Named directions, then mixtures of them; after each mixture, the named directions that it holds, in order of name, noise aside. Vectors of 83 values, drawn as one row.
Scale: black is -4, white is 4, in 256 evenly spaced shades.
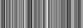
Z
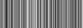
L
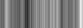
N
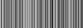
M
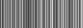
M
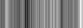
N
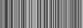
L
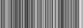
M, N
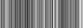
M, N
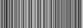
L, Z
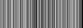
L, N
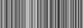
L, M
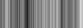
N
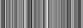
Z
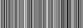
M, Z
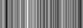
L, N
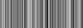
M, Z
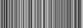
L, Z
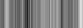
N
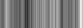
N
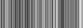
M, N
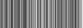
L, N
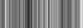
N, Z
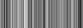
N, Z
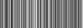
L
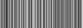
L, Z
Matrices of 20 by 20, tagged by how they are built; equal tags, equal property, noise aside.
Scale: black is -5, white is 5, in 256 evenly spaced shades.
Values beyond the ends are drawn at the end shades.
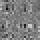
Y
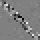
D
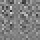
Y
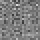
Y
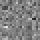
Y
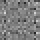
Y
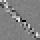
D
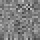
Y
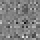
Y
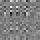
Y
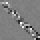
D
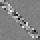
D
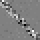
D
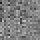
Y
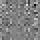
Y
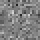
Y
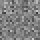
Y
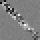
D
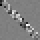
D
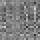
Y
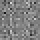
Y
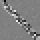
D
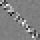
D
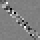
D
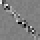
D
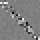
D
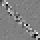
D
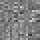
Y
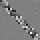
D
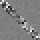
D
